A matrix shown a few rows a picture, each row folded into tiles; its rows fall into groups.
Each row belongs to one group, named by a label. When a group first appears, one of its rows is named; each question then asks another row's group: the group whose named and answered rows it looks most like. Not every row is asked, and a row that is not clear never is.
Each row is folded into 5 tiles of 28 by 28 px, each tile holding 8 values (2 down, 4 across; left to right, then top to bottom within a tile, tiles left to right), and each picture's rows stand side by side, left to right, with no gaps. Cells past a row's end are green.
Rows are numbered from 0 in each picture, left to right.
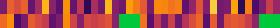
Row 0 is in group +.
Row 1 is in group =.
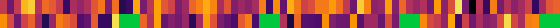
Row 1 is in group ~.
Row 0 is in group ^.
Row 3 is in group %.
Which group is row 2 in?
~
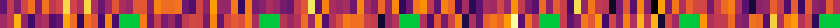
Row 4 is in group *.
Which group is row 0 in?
~
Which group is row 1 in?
=
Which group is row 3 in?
*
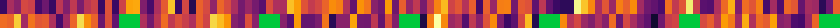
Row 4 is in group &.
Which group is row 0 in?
%
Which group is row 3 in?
~
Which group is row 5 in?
^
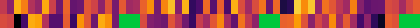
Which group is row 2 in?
&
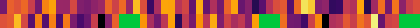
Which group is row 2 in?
*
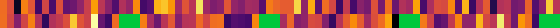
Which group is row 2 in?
+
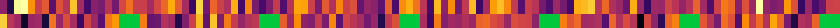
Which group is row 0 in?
&
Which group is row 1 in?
=
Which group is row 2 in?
&
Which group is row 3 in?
~
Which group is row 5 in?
^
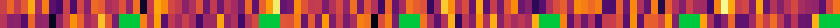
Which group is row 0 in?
+
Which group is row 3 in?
^
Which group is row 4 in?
=
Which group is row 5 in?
^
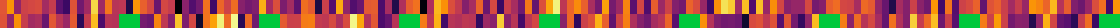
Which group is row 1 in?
*
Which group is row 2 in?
^
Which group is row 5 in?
&
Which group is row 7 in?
~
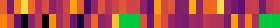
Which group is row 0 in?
&
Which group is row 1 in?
~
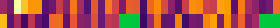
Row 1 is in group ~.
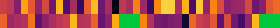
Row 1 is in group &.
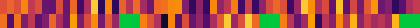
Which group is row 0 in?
=
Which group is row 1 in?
%
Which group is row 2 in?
^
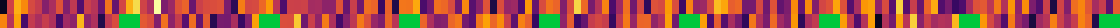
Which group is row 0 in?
%
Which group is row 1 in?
&
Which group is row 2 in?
%
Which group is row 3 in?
+
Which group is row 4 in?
+
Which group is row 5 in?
=
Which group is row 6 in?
^
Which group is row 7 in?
+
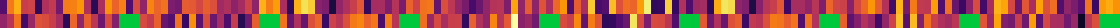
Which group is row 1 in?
&
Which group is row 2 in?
*
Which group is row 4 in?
~
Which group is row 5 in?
*
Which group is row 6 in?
=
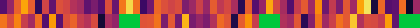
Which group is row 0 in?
&
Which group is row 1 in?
%
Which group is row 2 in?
~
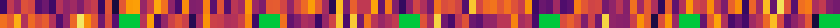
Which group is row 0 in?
%
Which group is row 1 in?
+
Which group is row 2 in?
=
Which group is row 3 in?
~
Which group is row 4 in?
%
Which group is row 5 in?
~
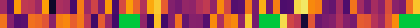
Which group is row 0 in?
+
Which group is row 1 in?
~
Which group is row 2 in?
%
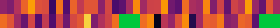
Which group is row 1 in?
+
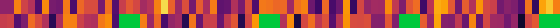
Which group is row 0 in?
+
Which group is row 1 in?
&
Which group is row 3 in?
&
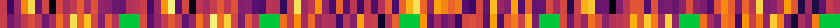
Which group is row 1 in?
*
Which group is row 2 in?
%
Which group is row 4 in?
*
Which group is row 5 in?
^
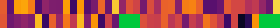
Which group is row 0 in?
*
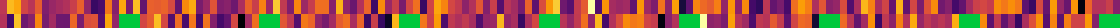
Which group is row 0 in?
~
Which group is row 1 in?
&
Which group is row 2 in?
^
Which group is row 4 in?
*
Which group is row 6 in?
^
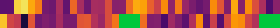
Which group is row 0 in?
%
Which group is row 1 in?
=
